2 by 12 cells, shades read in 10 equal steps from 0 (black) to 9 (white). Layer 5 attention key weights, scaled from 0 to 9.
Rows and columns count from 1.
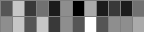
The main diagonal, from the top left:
3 7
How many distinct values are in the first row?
8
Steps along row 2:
up down up down up down up down up same up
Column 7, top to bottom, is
0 3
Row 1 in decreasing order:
7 6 5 4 4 3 2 2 1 1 1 0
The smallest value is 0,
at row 1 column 7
